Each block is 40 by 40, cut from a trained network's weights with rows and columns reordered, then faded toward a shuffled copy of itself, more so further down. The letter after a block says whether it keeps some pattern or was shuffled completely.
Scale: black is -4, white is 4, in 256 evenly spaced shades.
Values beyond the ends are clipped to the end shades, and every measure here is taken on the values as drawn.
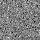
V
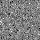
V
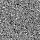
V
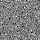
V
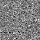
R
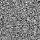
R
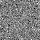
V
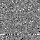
R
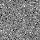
V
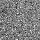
V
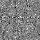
R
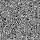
V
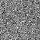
V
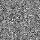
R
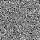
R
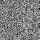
R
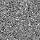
V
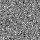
V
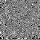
R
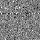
R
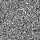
V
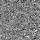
R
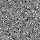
V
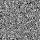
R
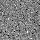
V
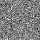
R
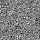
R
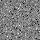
V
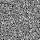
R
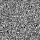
R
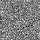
R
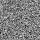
V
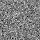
V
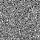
V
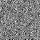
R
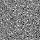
R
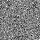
V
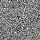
R
